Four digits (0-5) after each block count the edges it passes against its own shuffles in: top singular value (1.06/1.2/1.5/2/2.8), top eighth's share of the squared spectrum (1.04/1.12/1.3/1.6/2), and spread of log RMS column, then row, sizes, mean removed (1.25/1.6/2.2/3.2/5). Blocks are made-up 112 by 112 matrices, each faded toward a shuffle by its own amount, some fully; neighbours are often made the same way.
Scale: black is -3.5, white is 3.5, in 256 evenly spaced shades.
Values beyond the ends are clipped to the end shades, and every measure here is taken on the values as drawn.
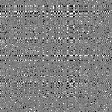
5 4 3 3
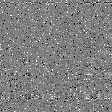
4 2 0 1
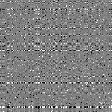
5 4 3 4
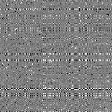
5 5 3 4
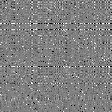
5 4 2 3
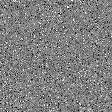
2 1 0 0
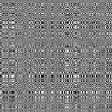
5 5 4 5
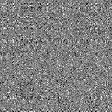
4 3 2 2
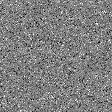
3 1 0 0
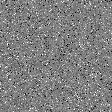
1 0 0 0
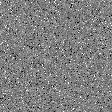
2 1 0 0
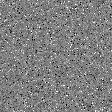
2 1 0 0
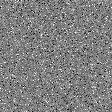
0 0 0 0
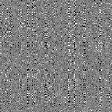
5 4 3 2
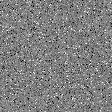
0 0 0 0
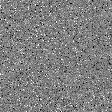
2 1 0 0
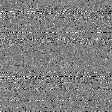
2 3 0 4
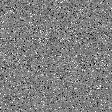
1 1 0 2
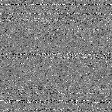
2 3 0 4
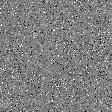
0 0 0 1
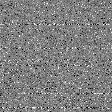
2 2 0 3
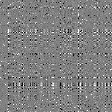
5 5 3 3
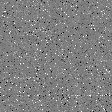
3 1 0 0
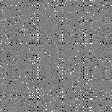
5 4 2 2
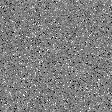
0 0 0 0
